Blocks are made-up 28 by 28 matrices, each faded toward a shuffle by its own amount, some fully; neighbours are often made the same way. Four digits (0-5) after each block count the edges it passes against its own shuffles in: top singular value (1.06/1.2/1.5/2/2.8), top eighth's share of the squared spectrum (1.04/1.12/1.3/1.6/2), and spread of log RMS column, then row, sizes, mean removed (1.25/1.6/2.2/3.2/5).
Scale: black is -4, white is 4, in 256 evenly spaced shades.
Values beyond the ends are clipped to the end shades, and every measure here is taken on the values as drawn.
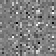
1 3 2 1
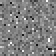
0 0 0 0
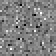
0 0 0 0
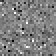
0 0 0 0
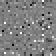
3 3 0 1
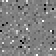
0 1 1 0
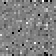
3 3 1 0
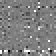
3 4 1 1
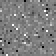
0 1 0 0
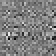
3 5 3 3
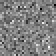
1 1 0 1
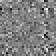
3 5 2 2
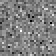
0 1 0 0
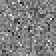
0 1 0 0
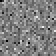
1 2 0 0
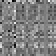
4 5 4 3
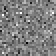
0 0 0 0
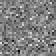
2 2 0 1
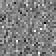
0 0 0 0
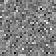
0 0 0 0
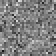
0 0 1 0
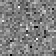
0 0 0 0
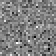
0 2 0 0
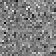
0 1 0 0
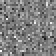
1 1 0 0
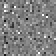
3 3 1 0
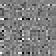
4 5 2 3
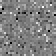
2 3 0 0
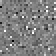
2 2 0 0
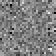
1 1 1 0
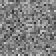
0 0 0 1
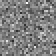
0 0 1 0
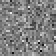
0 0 1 0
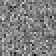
0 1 1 0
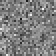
0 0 1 0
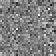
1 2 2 0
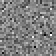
0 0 1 0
